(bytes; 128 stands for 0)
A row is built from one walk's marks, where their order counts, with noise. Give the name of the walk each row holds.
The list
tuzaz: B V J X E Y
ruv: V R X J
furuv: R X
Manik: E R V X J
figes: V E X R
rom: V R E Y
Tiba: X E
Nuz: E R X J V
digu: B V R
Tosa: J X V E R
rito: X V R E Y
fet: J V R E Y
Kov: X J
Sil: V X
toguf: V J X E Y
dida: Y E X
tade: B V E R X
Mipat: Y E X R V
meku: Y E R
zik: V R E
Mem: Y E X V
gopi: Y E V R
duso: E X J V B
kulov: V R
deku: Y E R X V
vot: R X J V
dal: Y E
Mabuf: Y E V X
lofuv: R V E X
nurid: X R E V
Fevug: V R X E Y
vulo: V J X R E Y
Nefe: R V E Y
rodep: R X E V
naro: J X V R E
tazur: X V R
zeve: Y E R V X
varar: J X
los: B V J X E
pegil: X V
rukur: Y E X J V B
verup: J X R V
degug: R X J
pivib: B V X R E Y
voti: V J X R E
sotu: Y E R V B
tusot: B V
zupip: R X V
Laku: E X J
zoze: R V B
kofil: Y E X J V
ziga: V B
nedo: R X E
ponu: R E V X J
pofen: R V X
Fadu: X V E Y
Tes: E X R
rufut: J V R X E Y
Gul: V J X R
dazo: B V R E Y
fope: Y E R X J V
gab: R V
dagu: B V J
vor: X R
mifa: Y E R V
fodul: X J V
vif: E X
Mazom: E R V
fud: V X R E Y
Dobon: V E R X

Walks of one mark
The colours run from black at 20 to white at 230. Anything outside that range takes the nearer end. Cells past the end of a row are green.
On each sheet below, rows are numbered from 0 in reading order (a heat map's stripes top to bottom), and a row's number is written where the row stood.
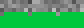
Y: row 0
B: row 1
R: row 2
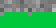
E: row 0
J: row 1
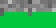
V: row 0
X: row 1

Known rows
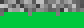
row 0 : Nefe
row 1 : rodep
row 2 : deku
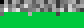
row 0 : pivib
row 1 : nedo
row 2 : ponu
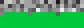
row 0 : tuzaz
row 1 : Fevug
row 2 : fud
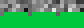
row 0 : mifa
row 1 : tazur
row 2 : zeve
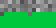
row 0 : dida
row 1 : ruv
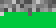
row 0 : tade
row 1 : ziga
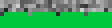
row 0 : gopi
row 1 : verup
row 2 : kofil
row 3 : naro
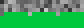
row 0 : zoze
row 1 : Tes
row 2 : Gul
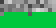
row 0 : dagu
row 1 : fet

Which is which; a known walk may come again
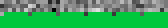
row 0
Nuz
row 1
Mipat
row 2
Sil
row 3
rito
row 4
Mem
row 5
naro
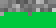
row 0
meku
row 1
zupip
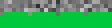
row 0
varar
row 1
voti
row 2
Kov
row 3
lofuv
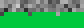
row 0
gopi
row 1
dida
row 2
Gul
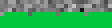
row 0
furuv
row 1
dal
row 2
mifa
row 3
verup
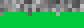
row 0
digu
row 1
ziga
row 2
vor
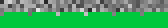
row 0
tuzaz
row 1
Fevug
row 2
Tosa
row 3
Dobon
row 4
deku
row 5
vif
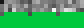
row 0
pofen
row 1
pegil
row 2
rom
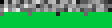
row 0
pivib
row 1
toguf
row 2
Mabuf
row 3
sotu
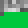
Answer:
dazo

